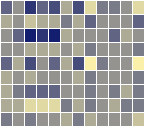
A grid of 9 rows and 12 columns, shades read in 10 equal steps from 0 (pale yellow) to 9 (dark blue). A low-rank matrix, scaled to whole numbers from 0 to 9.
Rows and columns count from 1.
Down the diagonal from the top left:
6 4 9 3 6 4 4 5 4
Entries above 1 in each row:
10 12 12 12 10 12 12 9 12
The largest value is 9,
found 2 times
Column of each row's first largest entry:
3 8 3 8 3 8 3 6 1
